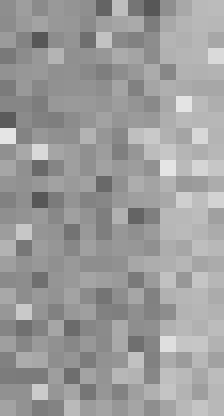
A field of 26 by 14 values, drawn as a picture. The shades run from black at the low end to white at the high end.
Seam: vertical, 70% of the way across, the right part higher. Histogram: bell-shaped. Stripes: none. Average level on the scale: 60%.
